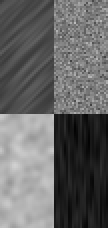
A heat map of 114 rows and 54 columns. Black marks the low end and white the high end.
It is made of 2 by 2 panels. Panel 1,1: low, slanting up to the right, faint in contrast. Panel 1,2: middling, fine-grained. Panel 2,1: high, blotchy, faint in contrast. Panel 2,2: very low, streaked downward, faint in contrast.
